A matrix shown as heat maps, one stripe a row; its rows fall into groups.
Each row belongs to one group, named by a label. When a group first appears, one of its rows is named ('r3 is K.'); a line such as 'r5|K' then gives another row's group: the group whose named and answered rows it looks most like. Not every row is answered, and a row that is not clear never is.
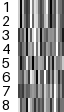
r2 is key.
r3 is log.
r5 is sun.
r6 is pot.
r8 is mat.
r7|pot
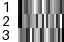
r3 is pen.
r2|pot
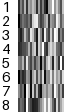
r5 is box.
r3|pot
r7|box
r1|log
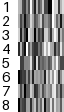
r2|mat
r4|box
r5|mat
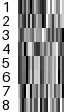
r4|mat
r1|box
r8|box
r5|pen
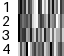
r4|mat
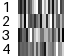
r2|box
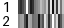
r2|mat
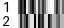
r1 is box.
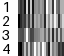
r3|sun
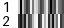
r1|key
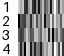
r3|sun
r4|box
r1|mat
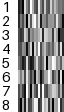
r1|pot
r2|log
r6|box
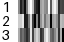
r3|pen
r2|mat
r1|mat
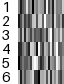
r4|pot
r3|box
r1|sun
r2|pot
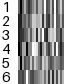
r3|log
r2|pot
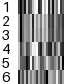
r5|pen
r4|key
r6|log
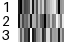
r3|pen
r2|log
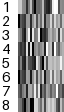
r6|log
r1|mat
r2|log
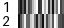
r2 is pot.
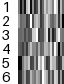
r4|pot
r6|pot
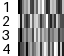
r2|key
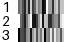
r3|log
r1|pen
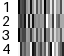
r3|log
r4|mat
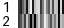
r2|box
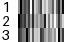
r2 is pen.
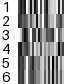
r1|box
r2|log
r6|sun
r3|mat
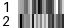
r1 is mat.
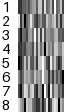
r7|pot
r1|pot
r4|log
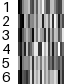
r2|pot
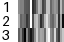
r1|pen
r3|box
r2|pen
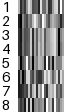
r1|mat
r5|sun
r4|pen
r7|log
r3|pen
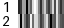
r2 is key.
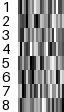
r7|box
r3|pot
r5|box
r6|box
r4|key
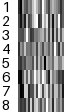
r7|pot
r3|sun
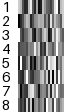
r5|box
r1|mat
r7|mat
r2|sun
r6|sun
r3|mat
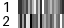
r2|box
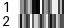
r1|mat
